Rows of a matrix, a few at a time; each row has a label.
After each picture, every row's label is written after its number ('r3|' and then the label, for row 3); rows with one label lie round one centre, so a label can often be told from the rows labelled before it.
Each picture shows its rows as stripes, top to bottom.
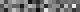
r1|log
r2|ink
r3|log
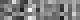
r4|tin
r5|ink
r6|ink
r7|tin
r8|ink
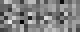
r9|ink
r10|tin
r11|tin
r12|ink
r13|log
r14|ink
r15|tin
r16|tin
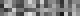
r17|ink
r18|ink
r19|tin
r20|ink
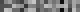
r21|ink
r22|tin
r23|ink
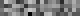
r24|ink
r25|tin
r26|ink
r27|log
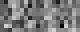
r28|log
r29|log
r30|tin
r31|tin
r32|log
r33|ink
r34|ink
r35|tin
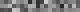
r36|log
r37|ink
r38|tin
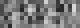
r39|log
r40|ink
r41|ink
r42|tin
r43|log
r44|log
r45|tin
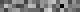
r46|tin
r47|ink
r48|log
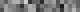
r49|log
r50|ink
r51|ink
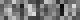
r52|log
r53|ink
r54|ink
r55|ink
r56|log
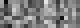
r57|log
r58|log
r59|tin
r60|tin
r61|ink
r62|log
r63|tin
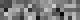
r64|tin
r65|tin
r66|log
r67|ink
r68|ink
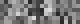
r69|log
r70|tin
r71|log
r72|log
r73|ink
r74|ink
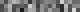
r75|log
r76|ink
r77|ink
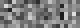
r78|tin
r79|ink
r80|tin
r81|ink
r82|ink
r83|tin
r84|log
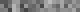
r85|tin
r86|log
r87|tin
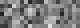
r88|log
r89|tin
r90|ink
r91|ink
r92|tin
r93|log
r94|tin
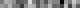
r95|ink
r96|ink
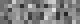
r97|tin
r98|ink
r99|tin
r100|log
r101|log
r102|tin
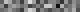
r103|ink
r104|log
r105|ink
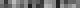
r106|log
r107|log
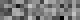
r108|tin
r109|ink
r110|tin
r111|tin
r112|ink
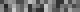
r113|ink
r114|log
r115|log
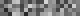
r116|log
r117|ink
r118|log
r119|tin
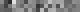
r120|tin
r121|log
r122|tin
